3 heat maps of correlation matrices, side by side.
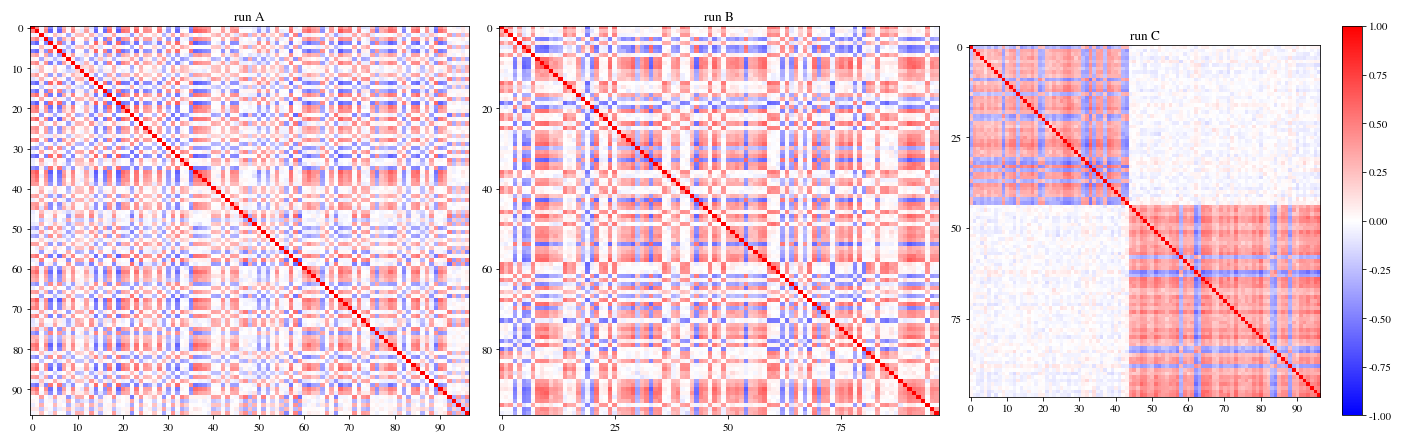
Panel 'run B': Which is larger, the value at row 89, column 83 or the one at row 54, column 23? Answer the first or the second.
the first
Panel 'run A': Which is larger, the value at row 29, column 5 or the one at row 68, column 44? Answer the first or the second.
the second
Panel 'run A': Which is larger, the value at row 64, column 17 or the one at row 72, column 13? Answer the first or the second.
the second
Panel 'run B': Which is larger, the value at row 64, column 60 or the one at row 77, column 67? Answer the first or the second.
the first
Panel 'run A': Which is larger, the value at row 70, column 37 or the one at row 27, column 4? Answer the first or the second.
the first
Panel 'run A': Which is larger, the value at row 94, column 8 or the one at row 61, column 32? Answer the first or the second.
the first
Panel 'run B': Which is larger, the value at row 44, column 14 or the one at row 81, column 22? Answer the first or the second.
the second
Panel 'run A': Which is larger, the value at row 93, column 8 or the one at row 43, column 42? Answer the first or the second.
the first
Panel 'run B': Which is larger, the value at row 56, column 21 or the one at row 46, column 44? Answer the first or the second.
the first
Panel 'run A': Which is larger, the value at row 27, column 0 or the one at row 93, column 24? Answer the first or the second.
the first
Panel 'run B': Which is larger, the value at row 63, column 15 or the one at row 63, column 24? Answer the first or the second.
the first
